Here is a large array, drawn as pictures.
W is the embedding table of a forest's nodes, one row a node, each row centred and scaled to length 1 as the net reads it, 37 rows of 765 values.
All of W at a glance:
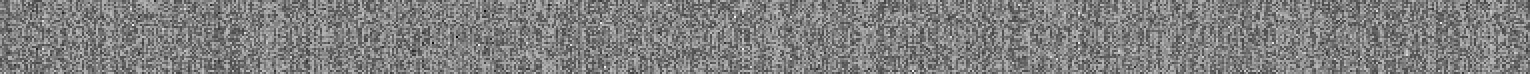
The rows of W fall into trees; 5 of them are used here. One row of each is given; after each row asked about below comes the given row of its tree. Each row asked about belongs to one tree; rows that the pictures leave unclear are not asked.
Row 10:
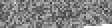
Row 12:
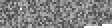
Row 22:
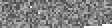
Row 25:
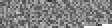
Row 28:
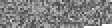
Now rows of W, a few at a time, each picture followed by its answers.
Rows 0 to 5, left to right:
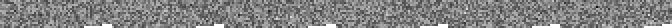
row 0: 28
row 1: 28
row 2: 25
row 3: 28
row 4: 25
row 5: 28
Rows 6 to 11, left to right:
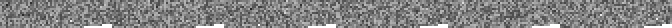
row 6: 22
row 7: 12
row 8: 12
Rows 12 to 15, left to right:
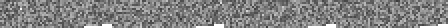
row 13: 28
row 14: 22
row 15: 22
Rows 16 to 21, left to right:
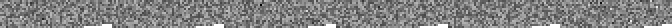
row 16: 22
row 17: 22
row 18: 25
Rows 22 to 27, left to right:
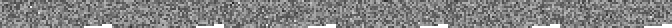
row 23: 28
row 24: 10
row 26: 12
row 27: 25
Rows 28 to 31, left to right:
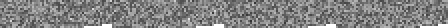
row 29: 10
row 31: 28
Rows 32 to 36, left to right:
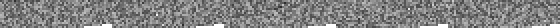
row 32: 22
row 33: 22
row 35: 28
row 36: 22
